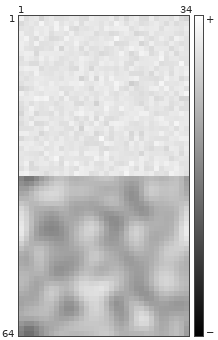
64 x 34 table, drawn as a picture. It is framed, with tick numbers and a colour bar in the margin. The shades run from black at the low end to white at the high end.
The table splits into 2 rows of 1 panel. Panel 1,1: very high, fine-grained, faint in contrast. Panel 2,1: high, blotchy.
